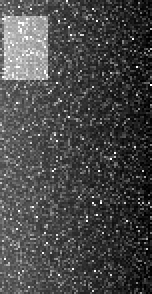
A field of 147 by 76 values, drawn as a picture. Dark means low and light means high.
An odd patch, higher than its surroundings, sits in the top left. There are no regular stripes. The top left is the ninth with the highest average. The values are skewed, with a long tail toward high values. On average the colour sits 30% of the way up the scale. The field climbs toward the left.
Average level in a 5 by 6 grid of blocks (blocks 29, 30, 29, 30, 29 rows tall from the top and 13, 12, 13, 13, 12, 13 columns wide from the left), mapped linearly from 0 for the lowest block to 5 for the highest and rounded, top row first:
5 5 2 1 1 0 / 4 3 2 1 1 0 / 3 2 2 1 1 0 / 3 2 2 1 1 0 / 3 2 2 1 1 0
